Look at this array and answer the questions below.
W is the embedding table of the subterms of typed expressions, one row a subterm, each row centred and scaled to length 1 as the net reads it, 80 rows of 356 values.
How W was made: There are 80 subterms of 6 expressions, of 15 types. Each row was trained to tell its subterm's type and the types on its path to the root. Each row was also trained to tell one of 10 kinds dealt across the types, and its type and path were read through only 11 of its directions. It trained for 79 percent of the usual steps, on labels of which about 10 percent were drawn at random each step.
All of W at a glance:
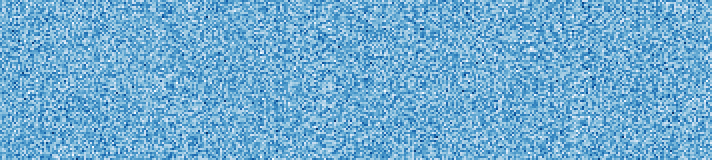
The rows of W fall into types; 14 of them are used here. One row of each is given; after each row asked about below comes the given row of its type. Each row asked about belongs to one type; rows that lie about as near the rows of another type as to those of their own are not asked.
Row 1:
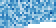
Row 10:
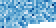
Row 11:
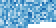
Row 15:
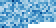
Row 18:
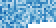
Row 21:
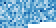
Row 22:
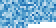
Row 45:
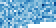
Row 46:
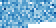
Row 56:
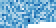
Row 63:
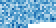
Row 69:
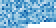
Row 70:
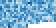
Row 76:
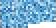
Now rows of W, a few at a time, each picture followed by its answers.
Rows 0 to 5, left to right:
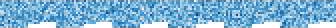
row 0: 15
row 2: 22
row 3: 45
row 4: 11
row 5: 22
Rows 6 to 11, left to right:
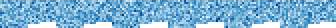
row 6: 45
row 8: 45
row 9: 21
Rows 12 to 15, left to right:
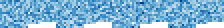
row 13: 10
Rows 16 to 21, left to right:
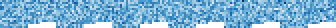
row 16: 70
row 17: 56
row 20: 56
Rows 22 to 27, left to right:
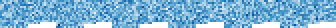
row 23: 46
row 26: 76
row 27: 10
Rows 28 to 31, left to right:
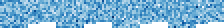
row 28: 15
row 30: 76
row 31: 69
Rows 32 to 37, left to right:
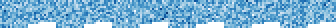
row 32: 15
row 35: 70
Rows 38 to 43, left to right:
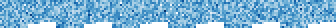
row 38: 45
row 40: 15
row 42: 76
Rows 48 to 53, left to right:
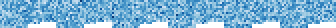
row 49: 18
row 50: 1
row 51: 10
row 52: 76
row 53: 1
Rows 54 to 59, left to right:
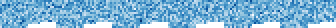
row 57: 45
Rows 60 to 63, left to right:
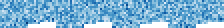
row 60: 56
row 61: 18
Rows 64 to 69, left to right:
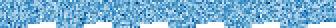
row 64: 56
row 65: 11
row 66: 46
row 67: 70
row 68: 22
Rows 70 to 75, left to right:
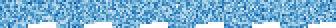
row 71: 63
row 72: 15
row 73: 56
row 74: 76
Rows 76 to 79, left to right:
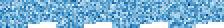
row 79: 22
